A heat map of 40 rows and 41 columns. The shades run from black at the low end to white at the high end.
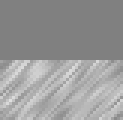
The table splits into 2 rows of 1 panel. Panel 1,1: middling, flat. Panel 2,1: high, slanting up to the right.
